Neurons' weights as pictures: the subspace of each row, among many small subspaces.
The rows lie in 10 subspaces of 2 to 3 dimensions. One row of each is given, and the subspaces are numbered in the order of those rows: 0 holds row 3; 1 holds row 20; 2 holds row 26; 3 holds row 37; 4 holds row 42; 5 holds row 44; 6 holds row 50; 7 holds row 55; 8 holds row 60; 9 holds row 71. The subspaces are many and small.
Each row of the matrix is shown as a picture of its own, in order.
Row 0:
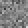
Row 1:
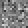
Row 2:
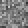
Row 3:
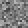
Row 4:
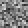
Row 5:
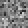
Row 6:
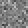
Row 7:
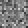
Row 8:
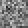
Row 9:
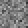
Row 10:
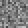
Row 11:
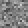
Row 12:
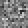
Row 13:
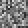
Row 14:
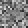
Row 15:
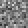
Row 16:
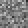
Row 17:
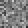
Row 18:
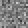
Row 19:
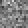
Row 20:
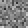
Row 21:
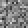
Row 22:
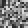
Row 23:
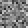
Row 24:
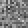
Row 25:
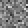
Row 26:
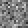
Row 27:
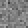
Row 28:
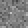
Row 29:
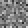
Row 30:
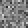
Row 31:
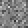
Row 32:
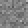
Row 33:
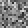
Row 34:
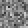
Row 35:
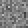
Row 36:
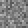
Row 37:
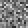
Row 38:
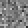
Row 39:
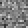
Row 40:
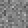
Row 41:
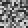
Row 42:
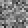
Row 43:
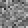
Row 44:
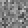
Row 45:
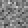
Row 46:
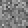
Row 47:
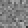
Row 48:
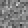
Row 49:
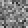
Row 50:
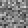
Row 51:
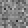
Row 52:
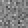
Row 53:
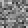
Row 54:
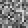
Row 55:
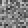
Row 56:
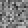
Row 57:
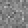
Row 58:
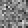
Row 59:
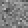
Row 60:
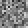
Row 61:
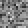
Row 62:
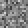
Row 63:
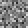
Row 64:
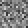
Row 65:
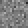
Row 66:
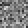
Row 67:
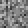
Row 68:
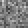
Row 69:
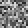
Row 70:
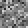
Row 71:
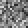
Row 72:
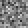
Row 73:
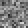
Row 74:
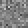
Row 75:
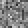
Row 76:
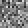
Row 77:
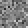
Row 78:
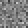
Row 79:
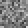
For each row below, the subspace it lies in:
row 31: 2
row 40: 3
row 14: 8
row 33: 5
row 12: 5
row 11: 0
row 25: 3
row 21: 1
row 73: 9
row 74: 7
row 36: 8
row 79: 9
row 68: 4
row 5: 5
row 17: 3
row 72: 4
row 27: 6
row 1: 5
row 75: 9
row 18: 3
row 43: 7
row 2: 1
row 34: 3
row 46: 4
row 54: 9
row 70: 7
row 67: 1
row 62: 1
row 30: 0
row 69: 5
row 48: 9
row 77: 8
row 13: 8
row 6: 5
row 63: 1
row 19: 5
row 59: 0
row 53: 4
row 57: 9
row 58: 0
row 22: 9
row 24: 7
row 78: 3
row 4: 0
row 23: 8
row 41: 9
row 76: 0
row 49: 4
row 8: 4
